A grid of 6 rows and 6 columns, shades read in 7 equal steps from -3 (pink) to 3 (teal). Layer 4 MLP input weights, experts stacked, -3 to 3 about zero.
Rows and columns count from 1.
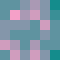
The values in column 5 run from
-2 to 1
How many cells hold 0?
10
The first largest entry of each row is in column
6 6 4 2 3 6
